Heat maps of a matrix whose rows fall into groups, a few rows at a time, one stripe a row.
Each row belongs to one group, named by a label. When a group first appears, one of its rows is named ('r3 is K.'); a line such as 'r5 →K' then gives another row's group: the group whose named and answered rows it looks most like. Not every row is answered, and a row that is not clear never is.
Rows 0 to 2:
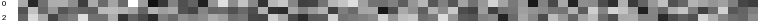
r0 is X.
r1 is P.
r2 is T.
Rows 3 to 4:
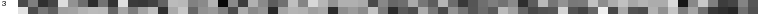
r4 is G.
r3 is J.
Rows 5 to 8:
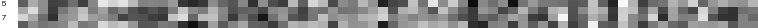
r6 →T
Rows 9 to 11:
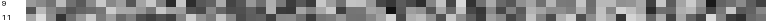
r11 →T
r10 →P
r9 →P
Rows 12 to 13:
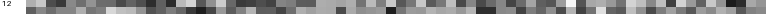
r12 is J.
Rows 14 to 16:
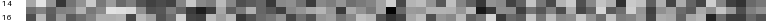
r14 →T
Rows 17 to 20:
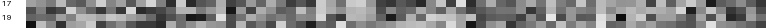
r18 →J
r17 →P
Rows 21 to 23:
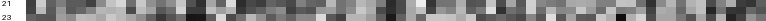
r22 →P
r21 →P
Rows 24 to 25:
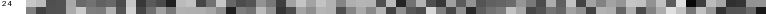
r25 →G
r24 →J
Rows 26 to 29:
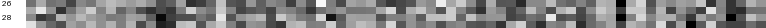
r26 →P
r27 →T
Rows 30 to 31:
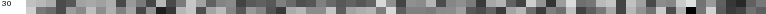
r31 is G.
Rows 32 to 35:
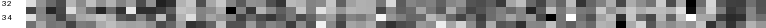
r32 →G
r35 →P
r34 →G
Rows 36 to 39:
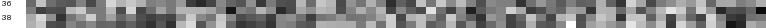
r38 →T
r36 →P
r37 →G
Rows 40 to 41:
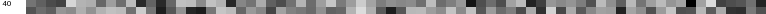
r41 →X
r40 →G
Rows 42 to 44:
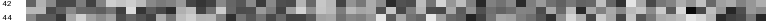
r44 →G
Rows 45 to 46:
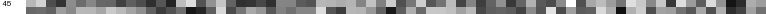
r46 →X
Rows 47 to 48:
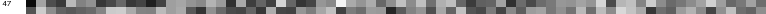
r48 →P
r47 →J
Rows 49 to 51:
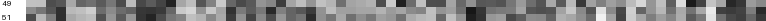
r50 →G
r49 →J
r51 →T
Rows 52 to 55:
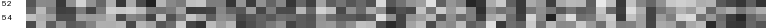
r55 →P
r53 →P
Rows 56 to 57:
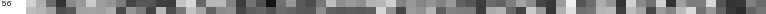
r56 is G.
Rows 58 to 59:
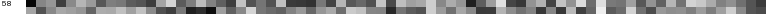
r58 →T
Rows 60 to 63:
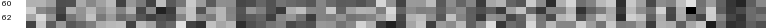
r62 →T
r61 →G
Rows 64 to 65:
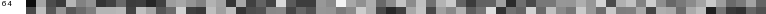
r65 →P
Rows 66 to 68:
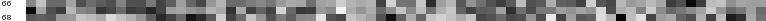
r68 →X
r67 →J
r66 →J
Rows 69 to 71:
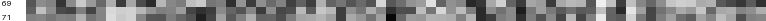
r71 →X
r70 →P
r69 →T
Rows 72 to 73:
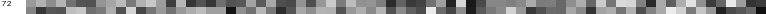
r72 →P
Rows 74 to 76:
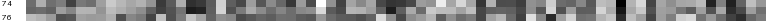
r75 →X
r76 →T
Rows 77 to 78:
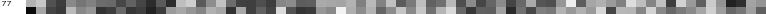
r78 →J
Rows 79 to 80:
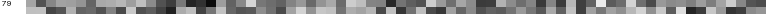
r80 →J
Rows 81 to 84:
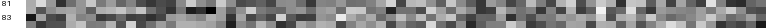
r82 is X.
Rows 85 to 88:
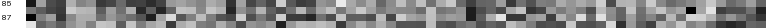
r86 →G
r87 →T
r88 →G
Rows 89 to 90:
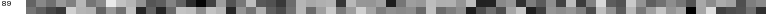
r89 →X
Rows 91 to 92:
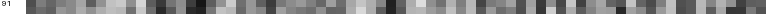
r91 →X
